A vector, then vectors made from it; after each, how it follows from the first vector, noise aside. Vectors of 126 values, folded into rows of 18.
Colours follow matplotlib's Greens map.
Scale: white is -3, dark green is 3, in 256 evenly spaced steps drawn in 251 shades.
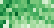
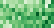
reversed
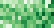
reversed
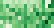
reversed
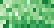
negated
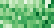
reversed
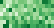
negated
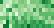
negated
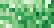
reversed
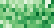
reversed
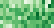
reversed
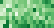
negated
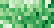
reversed
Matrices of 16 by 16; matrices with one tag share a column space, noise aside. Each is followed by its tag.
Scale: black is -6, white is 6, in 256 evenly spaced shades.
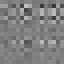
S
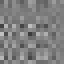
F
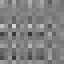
F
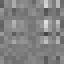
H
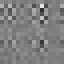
S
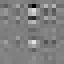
S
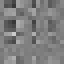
H
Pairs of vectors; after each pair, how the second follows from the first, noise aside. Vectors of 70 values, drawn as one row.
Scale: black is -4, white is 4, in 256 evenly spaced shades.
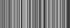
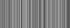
shrunk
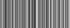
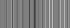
partly zeroed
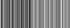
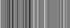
partly zeroed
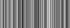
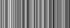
wrapped around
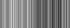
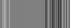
partly zeroed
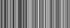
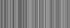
shrunk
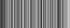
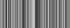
wrapped around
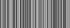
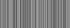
shrunk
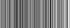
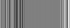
partly zeroed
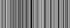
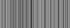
shrunk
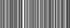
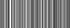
wrapped around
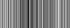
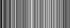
wrapped around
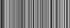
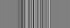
partly zeroed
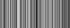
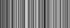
wrapped around
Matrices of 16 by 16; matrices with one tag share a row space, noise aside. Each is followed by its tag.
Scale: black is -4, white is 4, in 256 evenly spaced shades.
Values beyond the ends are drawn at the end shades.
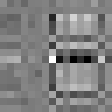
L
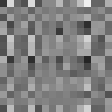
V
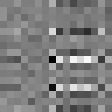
L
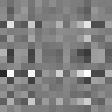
V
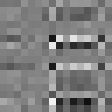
L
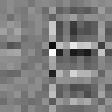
L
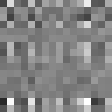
V
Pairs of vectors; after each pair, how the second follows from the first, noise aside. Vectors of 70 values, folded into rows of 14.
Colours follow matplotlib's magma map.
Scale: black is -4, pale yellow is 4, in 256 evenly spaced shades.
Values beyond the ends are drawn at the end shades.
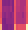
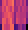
negated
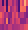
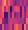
shuffled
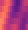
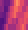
negated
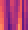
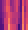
negated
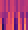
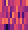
shuffled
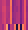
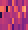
shuffled
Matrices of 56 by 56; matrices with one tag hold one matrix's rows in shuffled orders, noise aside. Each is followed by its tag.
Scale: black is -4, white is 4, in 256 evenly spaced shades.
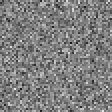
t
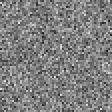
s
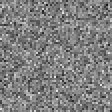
s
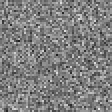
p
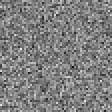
s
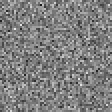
t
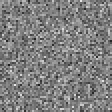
t
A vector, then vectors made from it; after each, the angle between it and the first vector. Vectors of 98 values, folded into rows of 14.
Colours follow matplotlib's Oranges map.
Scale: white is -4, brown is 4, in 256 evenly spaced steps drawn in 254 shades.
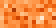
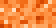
partly opposed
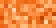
nearly opposite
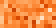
nearly parallel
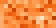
nearly parallel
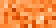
nearly parallel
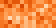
partly opposed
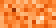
nearly parallel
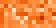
nearly opposite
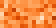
nearly parallel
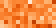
partly aligned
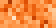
orthogonal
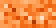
nearly parallel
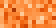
nearly parallel
